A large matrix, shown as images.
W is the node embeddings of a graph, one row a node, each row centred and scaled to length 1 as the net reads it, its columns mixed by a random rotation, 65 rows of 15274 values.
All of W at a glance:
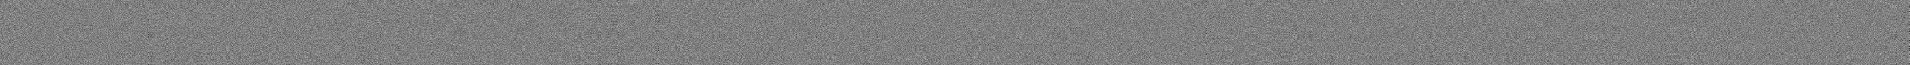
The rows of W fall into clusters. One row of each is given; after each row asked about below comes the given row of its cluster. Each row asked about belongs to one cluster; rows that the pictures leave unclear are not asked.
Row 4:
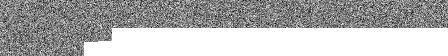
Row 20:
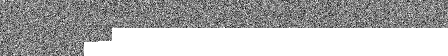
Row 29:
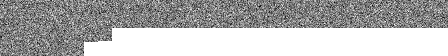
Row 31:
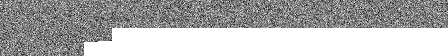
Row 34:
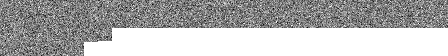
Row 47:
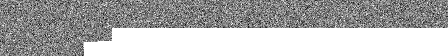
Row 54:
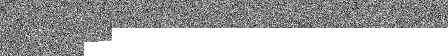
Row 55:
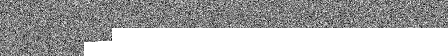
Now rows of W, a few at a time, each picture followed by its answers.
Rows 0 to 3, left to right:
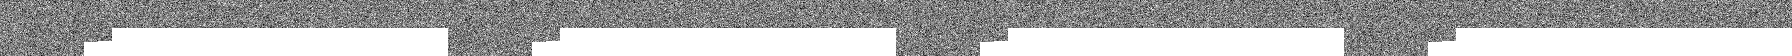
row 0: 34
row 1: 54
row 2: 34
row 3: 4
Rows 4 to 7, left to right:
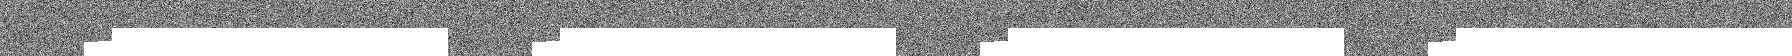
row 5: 54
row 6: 31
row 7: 54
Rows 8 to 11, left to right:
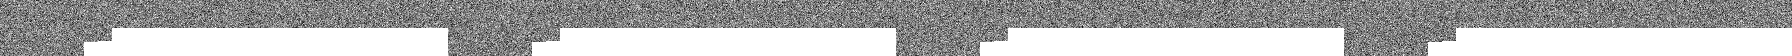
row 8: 47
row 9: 29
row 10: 20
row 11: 31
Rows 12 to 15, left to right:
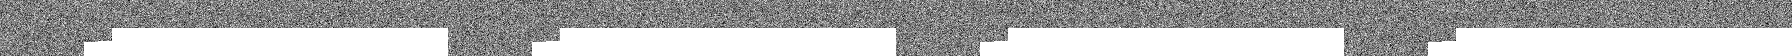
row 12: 55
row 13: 4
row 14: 20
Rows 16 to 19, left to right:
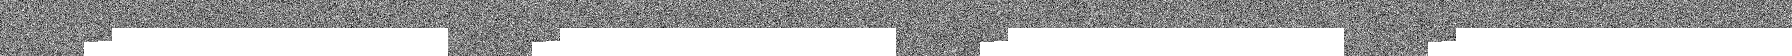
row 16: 47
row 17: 55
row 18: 31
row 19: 34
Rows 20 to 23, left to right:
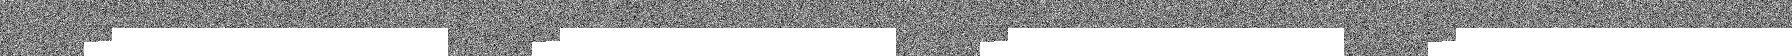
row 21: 31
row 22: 20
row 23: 29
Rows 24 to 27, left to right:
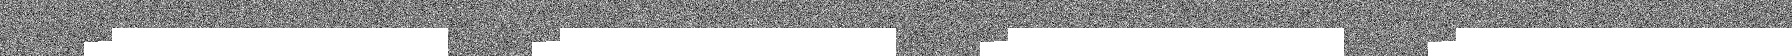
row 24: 31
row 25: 29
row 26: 4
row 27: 47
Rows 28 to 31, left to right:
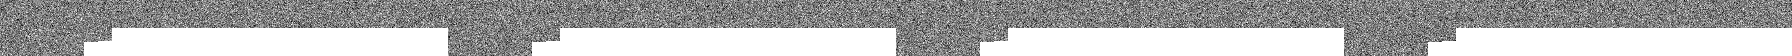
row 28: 54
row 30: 54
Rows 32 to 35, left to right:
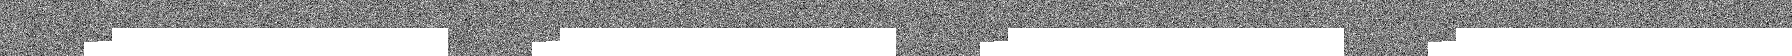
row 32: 34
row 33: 54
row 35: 47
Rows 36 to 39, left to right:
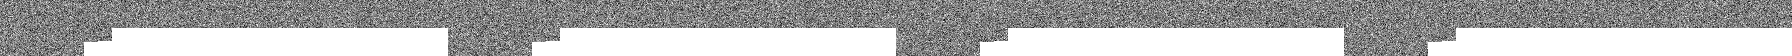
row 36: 34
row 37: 34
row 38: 55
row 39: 47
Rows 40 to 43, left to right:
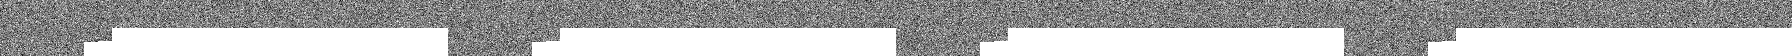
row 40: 31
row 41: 29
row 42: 54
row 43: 55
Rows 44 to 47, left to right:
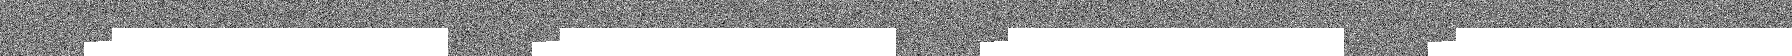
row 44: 20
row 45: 4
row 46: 31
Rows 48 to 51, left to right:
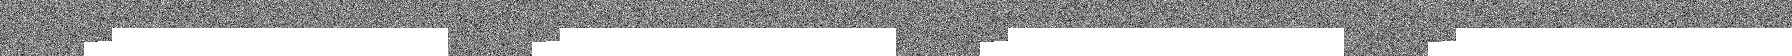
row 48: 31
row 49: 4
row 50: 31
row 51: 55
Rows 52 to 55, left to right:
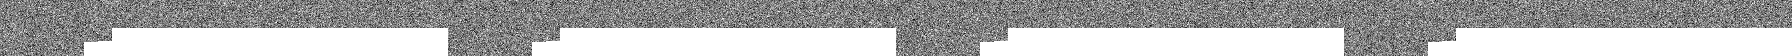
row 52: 34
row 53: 54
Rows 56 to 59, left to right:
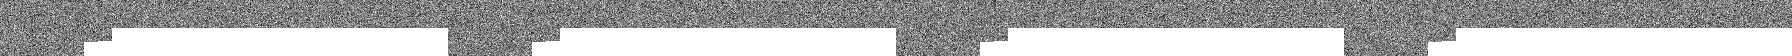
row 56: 34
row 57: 29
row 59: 47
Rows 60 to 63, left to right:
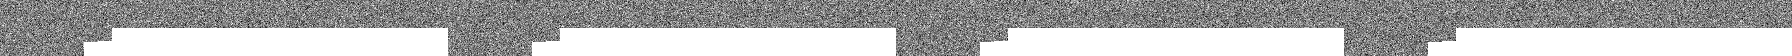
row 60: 47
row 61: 4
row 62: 55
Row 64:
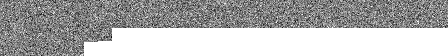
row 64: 34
